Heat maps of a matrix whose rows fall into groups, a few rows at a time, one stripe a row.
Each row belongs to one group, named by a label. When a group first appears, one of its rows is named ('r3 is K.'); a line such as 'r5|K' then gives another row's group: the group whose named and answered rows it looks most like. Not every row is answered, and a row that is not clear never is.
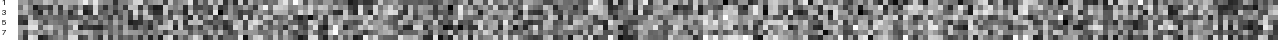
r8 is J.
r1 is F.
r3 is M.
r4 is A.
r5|J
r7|F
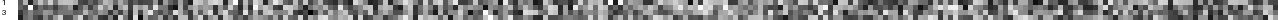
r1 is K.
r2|A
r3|A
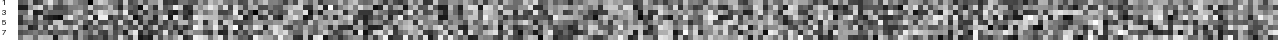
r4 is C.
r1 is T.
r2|C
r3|T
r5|M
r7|M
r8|K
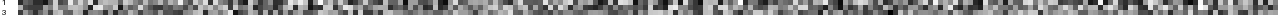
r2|T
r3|M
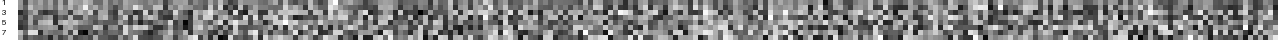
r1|F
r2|F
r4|A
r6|T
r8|M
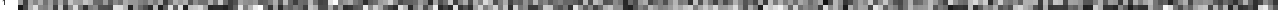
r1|F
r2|J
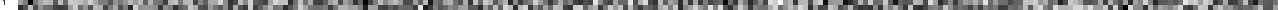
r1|F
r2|T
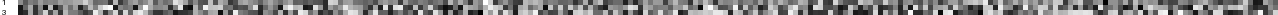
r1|F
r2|C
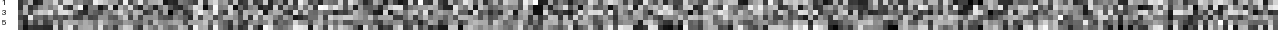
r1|T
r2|M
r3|K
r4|A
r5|C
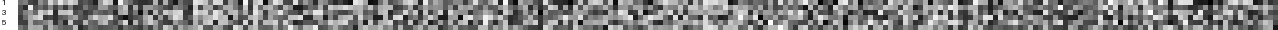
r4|C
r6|J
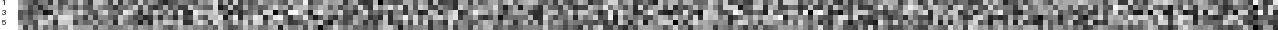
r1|T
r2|M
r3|C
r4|K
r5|K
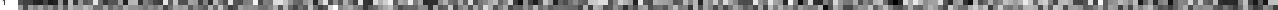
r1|M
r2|F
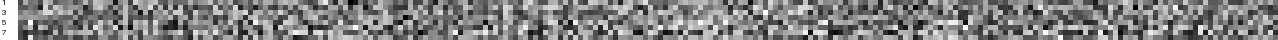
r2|T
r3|K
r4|J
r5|A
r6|T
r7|C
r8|A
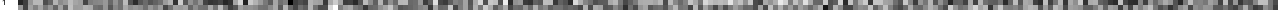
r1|J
